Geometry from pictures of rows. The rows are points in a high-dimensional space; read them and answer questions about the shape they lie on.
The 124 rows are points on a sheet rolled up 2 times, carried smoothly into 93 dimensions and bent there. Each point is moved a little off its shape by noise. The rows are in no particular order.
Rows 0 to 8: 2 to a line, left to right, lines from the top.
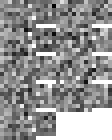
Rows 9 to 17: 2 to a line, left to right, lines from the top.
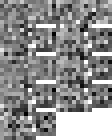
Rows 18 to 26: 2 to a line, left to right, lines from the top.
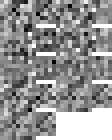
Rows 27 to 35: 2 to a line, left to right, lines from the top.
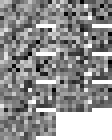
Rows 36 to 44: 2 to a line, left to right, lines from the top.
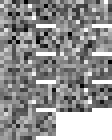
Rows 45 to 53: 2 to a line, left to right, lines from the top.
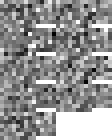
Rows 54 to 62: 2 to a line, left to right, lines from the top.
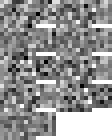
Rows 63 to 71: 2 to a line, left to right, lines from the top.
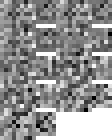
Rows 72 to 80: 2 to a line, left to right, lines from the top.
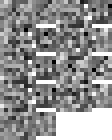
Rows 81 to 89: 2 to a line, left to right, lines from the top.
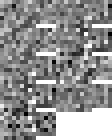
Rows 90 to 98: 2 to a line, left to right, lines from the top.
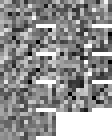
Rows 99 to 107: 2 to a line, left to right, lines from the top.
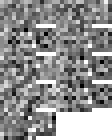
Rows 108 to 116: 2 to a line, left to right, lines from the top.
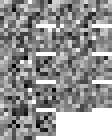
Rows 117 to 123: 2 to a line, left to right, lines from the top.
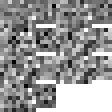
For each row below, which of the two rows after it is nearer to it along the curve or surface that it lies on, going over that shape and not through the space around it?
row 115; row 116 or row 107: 116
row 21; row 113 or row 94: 94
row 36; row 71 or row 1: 71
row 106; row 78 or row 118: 78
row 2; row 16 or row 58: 16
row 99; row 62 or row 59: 62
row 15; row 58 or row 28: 28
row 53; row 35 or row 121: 121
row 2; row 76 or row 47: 76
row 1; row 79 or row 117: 117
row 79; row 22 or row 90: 22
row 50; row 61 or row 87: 61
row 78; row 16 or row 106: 16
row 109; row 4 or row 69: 69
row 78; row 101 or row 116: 101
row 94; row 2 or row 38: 38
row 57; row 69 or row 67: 67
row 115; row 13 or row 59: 13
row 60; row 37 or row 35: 37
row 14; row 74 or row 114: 114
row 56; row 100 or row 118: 100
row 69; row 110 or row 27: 110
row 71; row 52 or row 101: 101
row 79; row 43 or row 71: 71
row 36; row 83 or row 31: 31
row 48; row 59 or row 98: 59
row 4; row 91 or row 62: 62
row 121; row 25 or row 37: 37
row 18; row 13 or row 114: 114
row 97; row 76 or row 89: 89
